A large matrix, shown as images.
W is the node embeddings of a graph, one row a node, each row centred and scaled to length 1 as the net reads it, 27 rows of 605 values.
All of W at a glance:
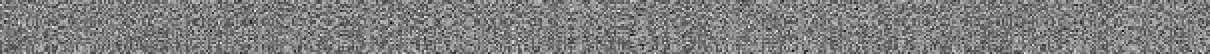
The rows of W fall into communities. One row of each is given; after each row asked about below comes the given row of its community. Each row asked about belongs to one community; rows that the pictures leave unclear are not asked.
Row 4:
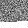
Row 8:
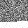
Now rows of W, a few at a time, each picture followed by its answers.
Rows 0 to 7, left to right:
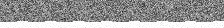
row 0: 4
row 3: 8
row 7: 4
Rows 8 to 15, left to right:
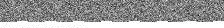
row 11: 8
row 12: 8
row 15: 8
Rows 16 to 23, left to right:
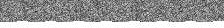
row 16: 4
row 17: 8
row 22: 4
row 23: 8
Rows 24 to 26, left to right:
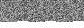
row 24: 4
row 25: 8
